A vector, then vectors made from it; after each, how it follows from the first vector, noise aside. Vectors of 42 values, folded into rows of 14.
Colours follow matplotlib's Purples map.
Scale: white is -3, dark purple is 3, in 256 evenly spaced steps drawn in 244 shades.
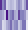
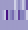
partly zeroed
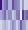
wrapped around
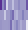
partly zeroed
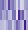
wrapped around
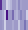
partly zeroed
